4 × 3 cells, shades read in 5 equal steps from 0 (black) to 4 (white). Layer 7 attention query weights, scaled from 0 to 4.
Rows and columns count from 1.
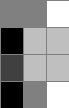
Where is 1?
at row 3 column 1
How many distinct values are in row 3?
2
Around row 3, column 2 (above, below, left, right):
3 2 1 3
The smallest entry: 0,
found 2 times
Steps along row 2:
up same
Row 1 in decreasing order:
4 2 2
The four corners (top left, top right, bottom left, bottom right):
2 4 0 4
